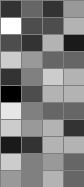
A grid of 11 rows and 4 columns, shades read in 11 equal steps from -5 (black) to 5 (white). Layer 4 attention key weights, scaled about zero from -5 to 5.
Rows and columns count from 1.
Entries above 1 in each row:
0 2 1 1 2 2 1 2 2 1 1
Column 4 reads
1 2 -4 -1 2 2 -1 -3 2 -1 -1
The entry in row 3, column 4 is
-4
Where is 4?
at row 7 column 1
